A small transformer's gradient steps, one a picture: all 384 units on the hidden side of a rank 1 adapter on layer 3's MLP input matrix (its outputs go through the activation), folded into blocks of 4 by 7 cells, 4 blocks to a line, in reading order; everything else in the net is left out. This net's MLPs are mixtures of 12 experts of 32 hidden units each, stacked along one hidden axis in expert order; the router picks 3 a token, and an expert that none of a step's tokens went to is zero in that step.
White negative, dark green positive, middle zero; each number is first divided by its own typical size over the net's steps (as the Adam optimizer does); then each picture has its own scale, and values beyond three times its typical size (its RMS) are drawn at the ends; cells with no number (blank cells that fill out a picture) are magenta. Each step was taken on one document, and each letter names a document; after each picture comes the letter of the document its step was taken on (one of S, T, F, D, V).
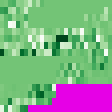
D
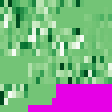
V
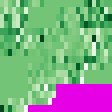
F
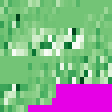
V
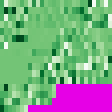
F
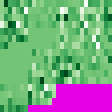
F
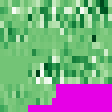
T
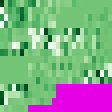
V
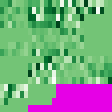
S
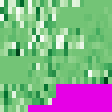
V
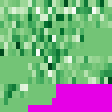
S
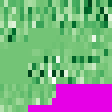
F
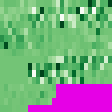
T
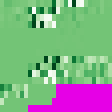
S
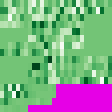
S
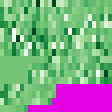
V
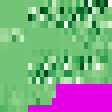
T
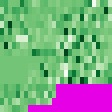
D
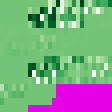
T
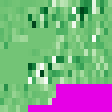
T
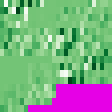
D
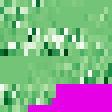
V
